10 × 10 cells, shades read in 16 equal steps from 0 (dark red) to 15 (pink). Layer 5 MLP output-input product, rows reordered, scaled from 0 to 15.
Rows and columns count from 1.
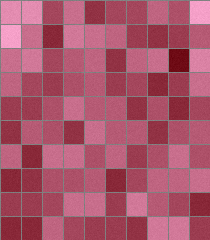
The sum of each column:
76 68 66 83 79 62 64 72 63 84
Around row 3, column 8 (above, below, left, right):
4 3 9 0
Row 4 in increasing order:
3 5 5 5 6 6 7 8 9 10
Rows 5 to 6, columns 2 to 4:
5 7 10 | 8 7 4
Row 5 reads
5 5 7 10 8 8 4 7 3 6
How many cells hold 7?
11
